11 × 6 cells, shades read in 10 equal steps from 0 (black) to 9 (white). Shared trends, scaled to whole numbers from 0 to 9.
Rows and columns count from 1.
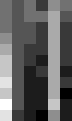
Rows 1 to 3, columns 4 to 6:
2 5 4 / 4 6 3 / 2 6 2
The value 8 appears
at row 8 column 1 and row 11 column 1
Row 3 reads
4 3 3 2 6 2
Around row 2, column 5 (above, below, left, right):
5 6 4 3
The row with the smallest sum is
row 11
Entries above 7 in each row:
0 0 0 0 0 0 0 1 0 1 1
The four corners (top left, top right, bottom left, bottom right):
4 4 8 1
